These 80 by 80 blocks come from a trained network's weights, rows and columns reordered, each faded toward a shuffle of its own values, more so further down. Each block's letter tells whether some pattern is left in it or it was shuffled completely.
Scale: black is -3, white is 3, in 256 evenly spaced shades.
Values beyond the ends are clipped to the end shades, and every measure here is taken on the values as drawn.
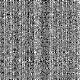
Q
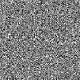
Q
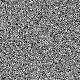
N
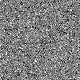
N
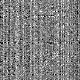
Q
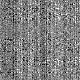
Q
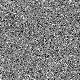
N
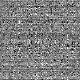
Q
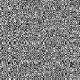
Q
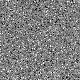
N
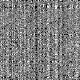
Q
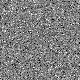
N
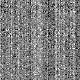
Q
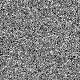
N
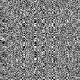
Q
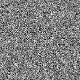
Q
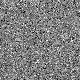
N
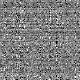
Q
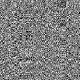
Q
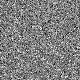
N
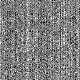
Q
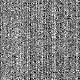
Q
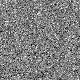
N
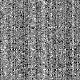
Q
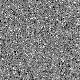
N
